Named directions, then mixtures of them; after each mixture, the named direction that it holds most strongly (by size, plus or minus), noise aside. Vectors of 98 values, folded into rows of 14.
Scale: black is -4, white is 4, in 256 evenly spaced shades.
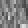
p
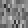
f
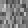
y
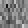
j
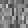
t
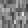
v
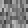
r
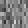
y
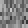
r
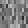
t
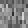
t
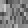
y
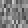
f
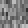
r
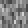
v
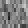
p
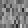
f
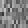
f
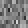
f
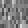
f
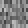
r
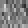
y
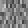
y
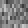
y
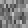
v
